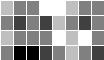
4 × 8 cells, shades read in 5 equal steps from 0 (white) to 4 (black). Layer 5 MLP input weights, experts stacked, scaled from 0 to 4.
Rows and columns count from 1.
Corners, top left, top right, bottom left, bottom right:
1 2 2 3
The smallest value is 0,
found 4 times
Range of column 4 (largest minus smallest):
3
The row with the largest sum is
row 4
